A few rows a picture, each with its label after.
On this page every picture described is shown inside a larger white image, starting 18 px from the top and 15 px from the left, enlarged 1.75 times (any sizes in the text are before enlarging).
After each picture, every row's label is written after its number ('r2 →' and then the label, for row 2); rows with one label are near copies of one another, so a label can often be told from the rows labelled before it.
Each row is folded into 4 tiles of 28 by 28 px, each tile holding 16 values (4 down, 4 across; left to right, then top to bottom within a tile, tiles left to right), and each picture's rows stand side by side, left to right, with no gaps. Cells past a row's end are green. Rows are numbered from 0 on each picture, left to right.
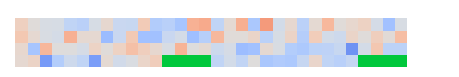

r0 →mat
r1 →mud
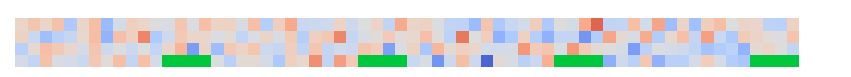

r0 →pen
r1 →pen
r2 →mat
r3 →mud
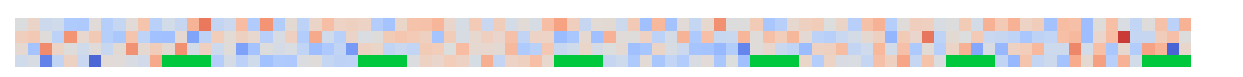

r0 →mat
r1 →mud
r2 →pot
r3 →mud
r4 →pen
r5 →pen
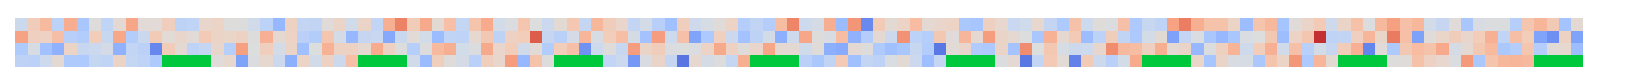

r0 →mud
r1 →mat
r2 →pen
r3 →mat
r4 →mud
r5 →mat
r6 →pen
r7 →pot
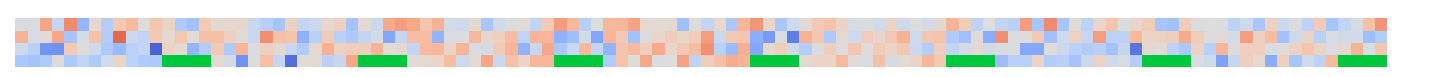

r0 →mud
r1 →mat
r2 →pot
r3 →pot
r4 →pot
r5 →mud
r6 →mat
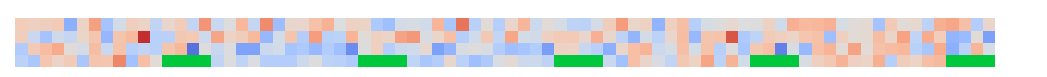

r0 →pen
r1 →mud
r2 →mud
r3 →pen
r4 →pot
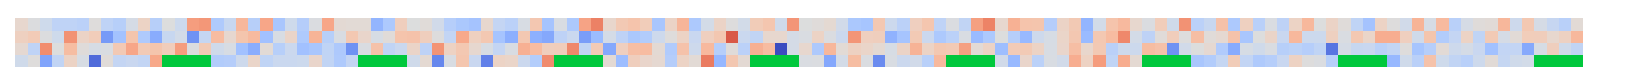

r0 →mat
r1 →mud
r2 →mat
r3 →pen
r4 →mat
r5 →pen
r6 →mud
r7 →mud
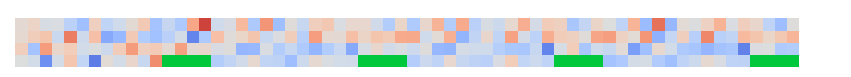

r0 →mat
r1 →mud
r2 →mud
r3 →mud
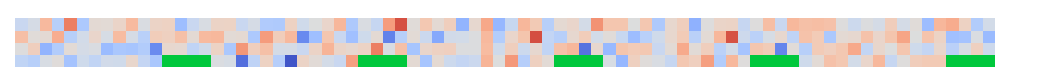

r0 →mud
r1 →mat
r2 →pen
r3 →pen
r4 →pot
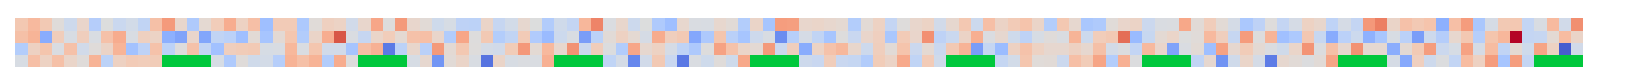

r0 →pot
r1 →pen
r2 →mat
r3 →mat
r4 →pen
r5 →pen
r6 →mat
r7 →pen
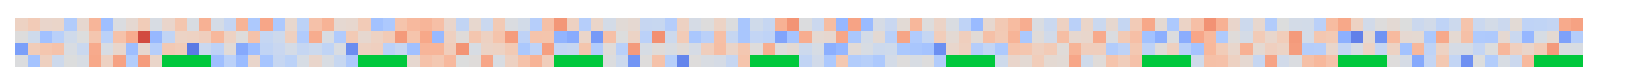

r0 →pen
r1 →mud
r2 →pot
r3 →mat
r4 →mud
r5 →pot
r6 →pot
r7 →mat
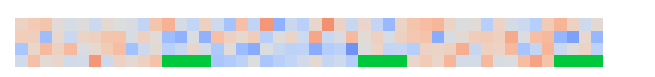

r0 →pot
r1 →mud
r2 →pot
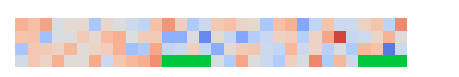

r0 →pot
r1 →pen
